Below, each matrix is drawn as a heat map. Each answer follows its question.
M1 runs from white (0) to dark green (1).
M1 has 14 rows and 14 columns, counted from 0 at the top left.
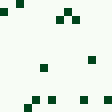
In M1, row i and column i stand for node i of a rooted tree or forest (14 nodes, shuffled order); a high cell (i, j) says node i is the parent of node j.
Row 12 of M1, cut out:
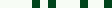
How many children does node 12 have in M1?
4
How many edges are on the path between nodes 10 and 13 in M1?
2
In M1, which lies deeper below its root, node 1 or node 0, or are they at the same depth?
node 0
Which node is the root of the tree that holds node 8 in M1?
1
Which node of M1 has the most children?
12
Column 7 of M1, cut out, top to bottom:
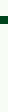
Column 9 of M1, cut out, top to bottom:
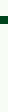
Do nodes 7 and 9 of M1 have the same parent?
yes
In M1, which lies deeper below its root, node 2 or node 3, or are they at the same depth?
the same depth
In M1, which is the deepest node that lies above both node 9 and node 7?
2
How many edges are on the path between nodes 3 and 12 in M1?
2
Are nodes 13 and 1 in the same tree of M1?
no
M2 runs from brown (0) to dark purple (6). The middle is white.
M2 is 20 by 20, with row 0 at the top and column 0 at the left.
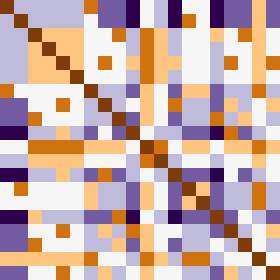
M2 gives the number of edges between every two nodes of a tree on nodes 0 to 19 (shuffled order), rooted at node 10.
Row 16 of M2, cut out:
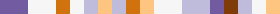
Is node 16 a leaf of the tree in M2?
no
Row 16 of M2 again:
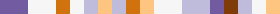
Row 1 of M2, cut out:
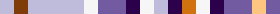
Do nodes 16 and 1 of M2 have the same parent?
no
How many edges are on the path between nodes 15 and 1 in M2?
6
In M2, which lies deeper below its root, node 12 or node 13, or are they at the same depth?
node 12
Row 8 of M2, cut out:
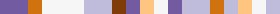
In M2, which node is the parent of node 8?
2
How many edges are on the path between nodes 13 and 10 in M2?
2
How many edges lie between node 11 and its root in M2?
1
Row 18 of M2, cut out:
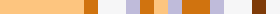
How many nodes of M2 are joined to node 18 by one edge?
4
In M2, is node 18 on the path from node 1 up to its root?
yes
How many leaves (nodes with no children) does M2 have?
11
